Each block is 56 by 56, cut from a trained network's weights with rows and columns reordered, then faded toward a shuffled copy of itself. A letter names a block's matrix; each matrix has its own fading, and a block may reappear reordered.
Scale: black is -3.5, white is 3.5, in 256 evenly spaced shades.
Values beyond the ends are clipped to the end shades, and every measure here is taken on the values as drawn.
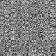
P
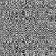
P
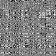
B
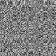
P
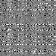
B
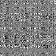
B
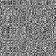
P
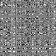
B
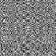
P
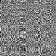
P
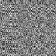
P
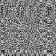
P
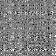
B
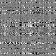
B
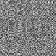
P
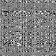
B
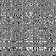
B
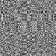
P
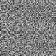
P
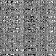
B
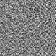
P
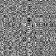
P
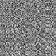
P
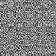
P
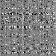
B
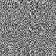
P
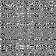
B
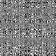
B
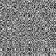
P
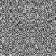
P
